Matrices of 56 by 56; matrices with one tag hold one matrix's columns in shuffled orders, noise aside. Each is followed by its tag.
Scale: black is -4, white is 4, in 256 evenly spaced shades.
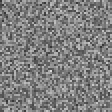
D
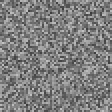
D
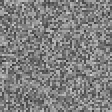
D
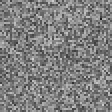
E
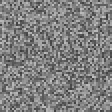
E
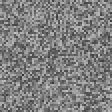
E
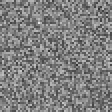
D
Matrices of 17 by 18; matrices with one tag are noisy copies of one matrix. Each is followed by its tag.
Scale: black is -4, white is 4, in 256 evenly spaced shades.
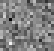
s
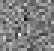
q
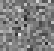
q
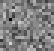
s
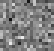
s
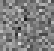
q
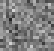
s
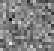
s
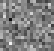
s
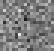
q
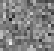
s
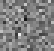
q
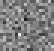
q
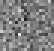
q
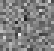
q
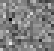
s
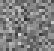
q
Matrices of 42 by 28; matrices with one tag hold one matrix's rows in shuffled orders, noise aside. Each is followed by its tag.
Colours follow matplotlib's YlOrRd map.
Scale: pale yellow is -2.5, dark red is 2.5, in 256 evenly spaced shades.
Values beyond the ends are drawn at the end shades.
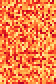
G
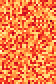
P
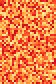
P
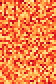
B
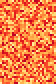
B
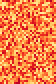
P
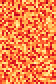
P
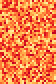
B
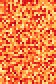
G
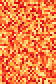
P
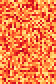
G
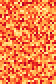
G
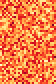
P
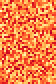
P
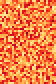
B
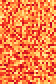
G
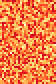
P
